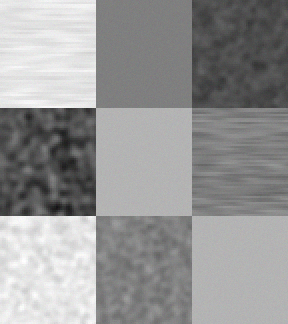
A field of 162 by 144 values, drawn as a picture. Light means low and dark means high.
The table splits into 3 rows of 3 panels. Panel 1,1: very low, streaked across, faint in contrast. Panel 1,2: middling, flat. Panel 1,3: high, blotchy, faint in contrast. Panel 2,1: high, blotchy. Panel 2,2: low, flat. Panel 2,3: middling, streaked across, faint in contrast. Panel 3,1: very low, blotchy, faint in contrast. Panel 3,2: middling, blotchy, faint in contrast. Panel 3,3: low, flat.
